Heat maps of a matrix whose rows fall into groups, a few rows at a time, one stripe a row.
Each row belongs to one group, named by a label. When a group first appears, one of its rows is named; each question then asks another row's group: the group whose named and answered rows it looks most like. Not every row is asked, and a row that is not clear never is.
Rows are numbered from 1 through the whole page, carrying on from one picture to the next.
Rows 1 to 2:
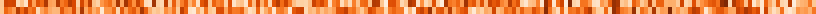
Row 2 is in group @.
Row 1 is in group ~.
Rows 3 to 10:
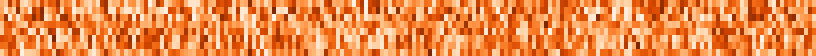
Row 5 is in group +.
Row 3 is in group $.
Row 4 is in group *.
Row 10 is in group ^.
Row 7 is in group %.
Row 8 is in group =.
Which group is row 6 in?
~
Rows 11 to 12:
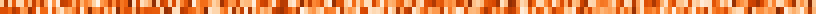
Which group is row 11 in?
+
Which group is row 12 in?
=
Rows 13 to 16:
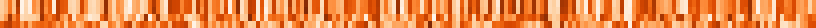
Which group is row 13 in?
^
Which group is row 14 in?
^
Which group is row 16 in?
@
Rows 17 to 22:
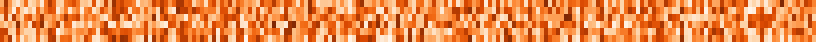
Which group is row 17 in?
%
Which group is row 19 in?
+
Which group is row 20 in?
*
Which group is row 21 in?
%
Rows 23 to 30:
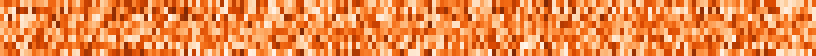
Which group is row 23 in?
@
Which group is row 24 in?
@
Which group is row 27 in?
+
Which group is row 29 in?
~
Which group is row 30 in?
@
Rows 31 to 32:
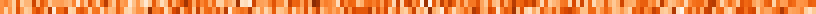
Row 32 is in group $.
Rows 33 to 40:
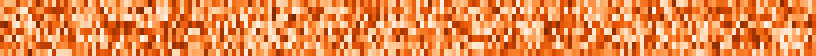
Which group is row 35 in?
*
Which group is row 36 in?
%
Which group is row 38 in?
+
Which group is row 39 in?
@
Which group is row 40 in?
=
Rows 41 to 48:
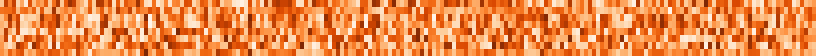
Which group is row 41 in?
~
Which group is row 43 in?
^
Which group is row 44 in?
$
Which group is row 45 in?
%
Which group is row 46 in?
+
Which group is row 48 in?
$
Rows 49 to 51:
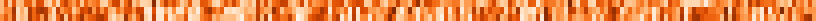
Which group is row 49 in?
+
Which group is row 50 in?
~
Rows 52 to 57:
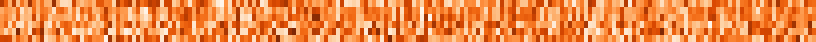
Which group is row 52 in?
=
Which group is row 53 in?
^
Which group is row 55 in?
+
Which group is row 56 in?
*
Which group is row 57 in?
=
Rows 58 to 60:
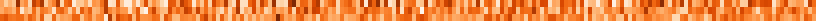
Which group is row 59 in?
^
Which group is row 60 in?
=
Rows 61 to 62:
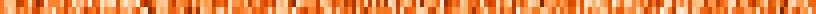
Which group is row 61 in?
*
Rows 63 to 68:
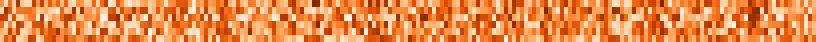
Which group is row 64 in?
@
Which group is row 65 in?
+
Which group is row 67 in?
$
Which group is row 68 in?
~
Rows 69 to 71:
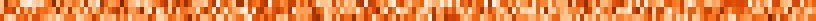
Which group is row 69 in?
%
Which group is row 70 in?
~
